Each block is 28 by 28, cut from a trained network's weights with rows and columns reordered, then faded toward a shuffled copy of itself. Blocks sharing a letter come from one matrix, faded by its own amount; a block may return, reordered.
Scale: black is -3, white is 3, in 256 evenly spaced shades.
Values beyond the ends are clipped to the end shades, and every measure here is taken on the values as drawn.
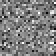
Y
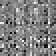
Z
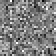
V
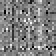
Z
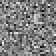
V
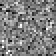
V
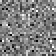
Y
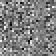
Y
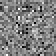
Y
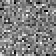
V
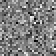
V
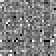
Z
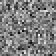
V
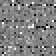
Z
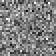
V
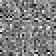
Y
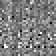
Z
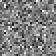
V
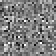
Y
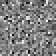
Y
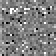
Z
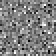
Y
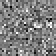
Y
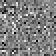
Y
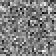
V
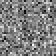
V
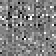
Z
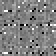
Z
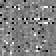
Z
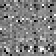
Z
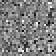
Y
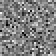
V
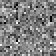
Y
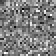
V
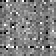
Z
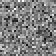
V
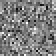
V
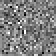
V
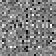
Y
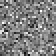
V
